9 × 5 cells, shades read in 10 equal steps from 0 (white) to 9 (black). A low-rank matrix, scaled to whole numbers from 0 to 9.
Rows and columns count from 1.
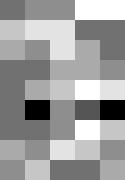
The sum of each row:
13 14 16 20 11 33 16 14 19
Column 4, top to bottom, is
0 5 3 3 0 6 0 2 5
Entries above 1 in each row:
3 3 4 5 3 5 4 4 5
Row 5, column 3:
2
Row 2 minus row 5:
-3 -2 -1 5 4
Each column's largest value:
5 9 5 6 9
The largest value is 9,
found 2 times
